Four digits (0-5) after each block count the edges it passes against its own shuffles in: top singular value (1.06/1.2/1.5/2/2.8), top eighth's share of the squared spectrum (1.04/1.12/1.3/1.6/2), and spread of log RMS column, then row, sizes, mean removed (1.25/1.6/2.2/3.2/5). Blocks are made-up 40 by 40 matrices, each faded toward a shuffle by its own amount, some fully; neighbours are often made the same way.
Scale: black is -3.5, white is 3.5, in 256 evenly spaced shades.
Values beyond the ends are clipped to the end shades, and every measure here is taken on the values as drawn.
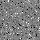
0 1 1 0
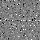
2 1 0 0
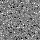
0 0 0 0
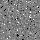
1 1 0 0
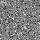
0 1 0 0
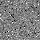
0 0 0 0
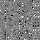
3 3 2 0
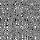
3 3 2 1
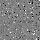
1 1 0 1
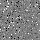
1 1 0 0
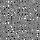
3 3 2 0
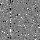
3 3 1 0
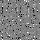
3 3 1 0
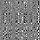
4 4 3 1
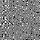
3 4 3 1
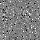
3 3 1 0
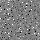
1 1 0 0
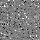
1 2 0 0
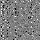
3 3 2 0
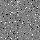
1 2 0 0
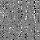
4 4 3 1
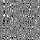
4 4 3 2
